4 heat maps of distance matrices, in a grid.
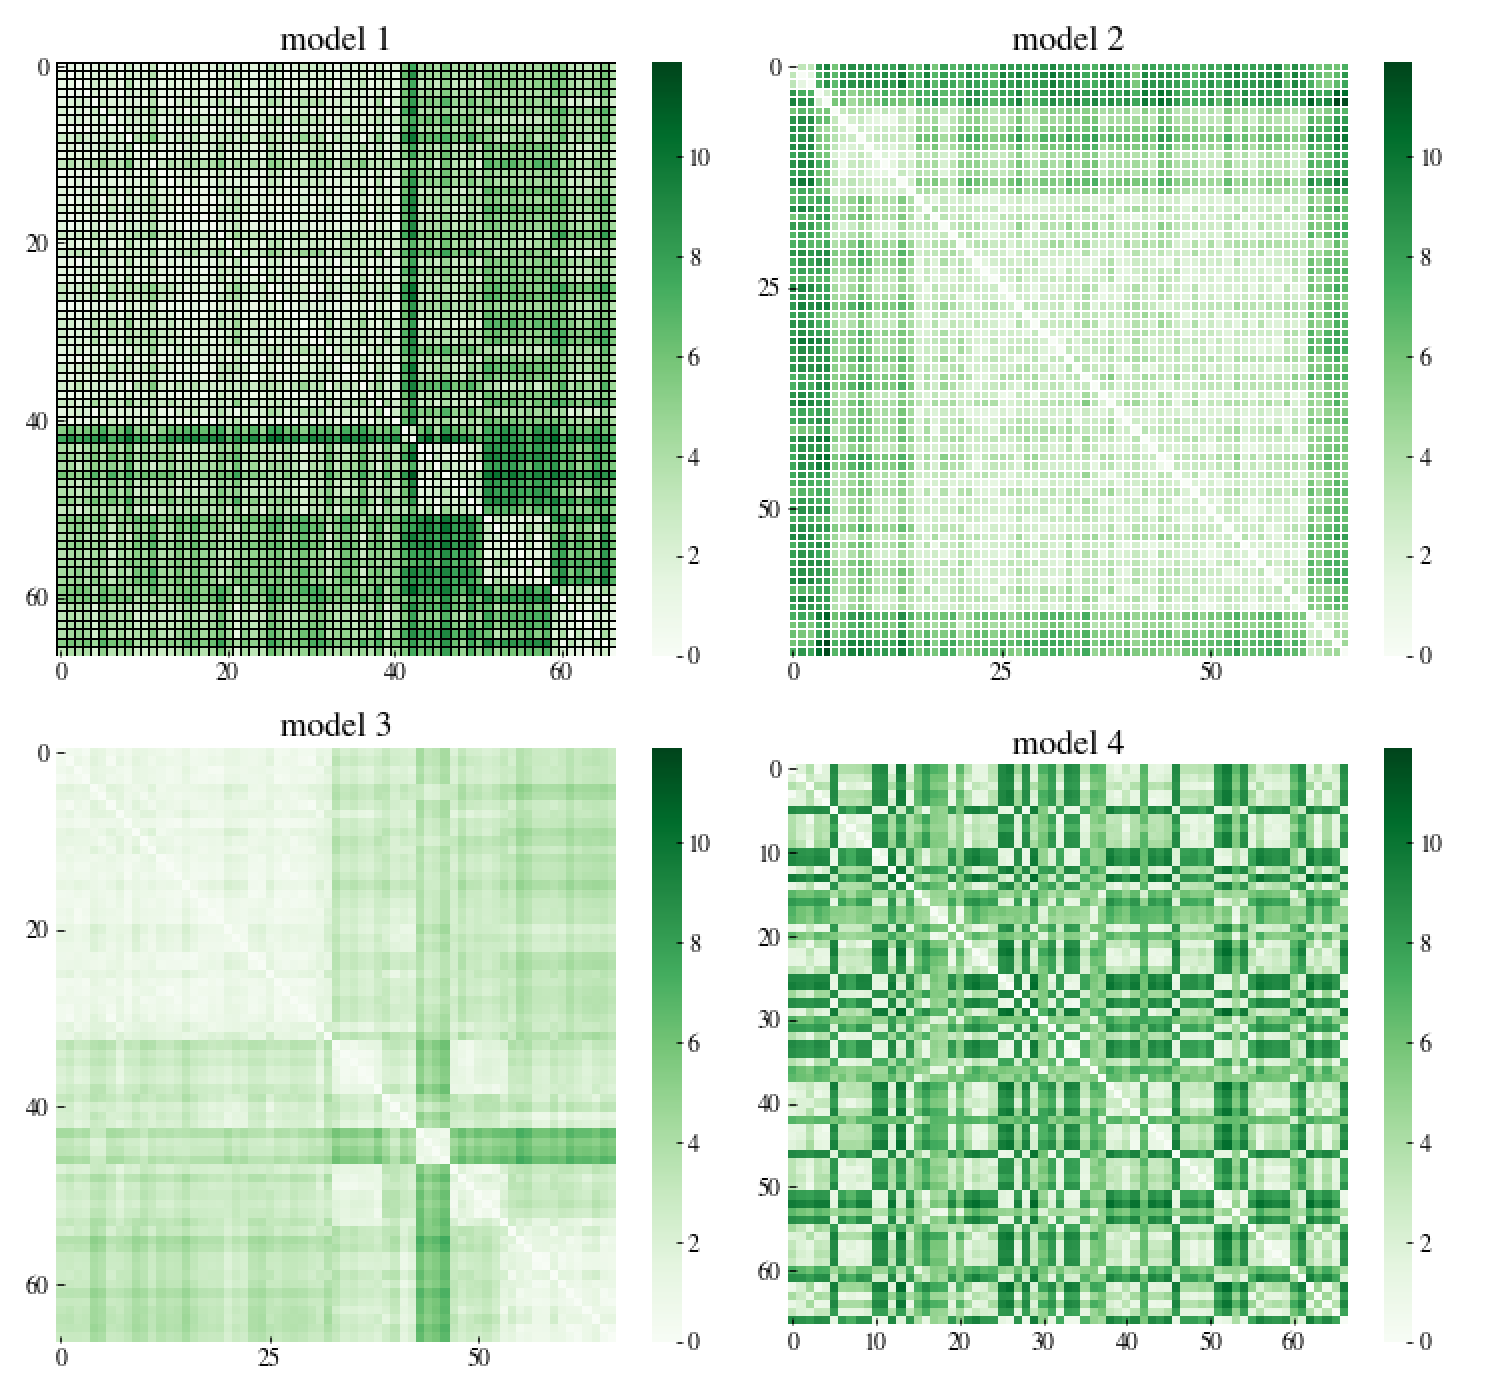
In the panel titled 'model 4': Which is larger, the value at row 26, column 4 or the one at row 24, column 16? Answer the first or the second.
the first
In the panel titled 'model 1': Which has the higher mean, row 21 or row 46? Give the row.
46
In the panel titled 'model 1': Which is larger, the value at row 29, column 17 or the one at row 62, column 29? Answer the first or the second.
the second
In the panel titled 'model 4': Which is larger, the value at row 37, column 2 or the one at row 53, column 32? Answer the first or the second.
the first
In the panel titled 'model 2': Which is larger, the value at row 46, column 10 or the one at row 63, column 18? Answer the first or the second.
the second
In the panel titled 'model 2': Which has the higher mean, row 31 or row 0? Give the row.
0
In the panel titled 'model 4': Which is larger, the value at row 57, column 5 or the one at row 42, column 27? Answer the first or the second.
the first
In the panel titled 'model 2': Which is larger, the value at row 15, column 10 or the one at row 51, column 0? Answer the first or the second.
the second
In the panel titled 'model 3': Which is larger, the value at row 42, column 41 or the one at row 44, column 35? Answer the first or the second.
the second
